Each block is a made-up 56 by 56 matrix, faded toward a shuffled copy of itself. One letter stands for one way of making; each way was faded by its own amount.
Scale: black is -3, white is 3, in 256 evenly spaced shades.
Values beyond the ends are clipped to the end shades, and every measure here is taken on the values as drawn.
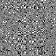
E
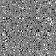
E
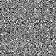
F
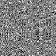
F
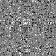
E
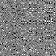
E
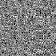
F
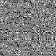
E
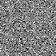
F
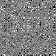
E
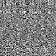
F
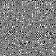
E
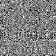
F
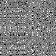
E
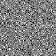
F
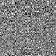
F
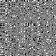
E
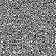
F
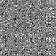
E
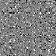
E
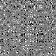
E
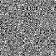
F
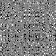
E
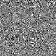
F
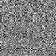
F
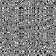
E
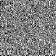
F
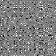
E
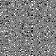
E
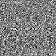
F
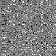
E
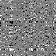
E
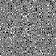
E
